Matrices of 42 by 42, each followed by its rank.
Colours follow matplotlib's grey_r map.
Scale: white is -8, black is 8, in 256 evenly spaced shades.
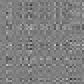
three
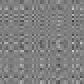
two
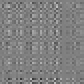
two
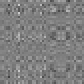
three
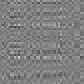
three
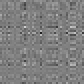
three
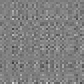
three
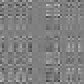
two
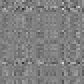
three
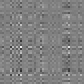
two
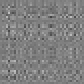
three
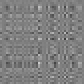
two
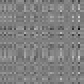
two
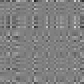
two
